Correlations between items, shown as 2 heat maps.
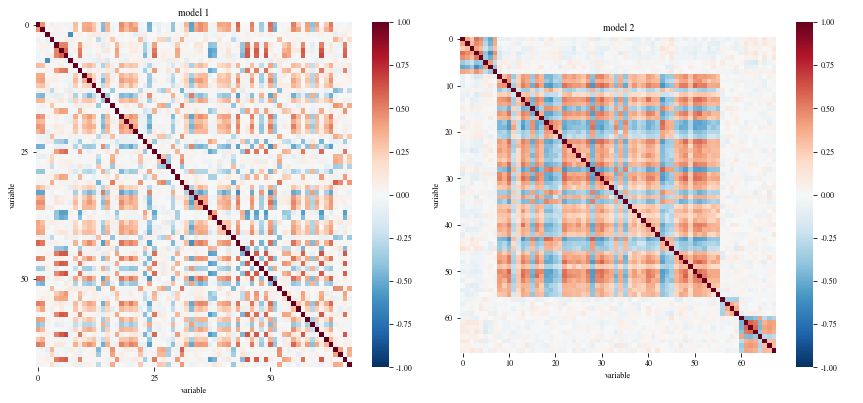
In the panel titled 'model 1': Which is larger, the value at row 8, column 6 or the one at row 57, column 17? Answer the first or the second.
the second
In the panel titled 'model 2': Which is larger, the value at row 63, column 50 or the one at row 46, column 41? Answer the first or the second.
the second
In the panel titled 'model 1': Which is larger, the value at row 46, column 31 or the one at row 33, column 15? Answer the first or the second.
the first
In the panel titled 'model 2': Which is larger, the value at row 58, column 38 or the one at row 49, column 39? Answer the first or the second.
the second
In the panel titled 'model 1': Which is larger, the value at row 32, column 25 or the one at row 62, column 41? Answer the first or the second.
the second
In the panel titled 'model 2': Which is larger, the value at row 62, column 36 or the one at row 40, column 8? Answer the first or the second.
the second
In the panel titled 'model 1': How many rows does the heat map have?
68
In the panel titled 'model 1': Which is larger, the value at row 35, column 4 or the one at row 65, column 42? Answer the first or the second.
the first
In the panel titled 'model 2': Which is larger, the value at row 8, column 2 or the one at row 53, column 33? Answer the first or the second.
the first
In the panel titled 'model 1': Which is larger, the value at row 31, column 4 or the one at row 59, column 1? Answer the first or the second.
the first
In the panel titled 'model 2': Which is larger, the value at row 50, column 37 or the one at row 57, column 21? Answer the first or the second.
the first
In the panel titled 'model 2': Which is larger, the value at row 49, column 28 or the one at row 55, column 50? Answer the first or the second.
the second
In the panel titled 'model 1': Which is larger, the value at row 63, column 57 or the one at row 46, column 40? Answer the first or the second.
the second
